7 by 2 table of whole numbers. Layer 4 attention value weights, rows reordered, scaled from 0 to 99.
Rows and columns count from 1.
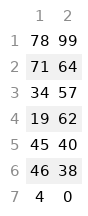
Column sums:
297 360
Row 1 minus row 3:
44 42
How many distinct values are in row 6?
2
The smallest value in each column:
4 0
